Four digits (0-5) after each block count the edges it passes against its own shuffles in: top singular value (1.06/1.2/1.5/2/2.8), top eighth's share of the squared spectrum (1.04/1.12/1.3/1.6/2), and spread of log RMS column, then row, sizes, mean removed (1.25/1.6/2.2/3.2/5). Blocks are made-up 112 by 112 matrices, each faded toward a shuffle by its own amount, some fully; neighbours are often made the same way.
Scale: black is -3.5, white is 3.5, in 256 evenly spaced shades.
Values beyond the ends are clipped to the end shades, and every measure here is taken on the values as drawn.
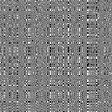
5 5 4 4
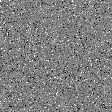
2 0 0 0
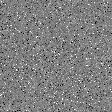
0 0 0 0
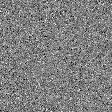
0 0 0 0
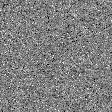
0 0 0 0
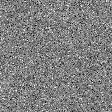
0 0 0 0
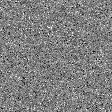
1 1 0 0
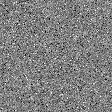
0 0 0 0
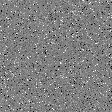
2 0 0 0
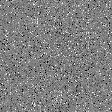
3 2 1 0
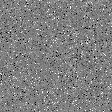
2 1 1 0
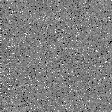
3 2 1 0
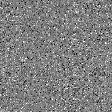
3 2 1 0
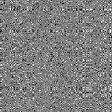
5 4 3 2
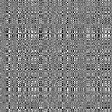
5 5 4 4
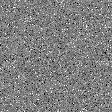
2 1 0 0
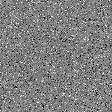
2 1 0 0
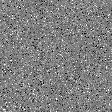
2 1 0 0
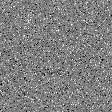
3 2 0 0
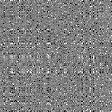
5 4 3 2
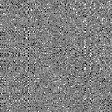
5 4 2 2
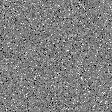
0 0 0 0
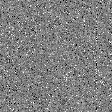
1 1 2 0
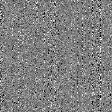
2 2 4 0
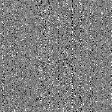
2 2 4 0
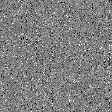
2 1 2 0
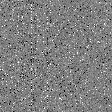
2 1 2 0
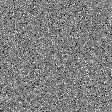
2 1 0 0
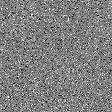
3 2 0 1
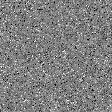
2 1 0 0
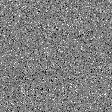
2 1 0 0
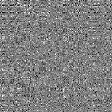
5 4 3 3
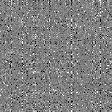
4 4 3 2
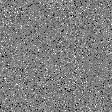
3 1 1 0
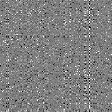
5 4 3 2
